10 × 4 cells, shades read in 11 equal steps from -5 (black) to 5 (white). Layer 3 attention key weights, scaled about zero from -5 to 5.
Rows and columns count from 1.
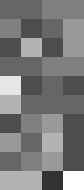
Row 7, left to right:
-2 0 1 -2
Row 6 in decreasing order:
2 -1 -1 -1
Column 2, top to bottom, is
-1 -2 2 -1 -2 -1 0 -1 0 2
